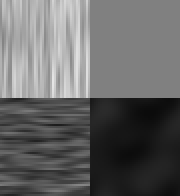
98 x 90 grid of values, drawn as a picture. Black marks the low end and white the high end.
It is made of 2 by 2 panels. Panel 1,1: high, streaked downward. Panel 1,2: middling, flat. Panel 2,1: low, streaked across. Panel 2,2: very low, smooth, faint in contrast.
